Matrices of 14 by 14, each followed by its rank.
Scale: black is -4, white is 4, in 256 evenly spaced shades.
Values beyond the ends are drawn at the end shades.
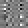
two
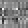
two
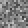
full rank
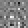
two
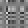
one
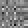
two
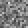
full rank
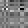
two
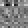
two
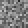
full rank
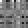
two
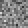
full rank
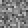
full rank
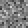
full rank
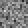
full rank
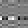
one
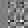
two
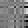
one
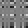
one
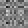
two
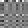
one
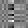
one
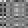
one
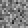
full rank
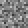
full rank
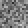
full rank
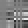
one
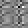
two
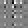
one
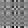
one
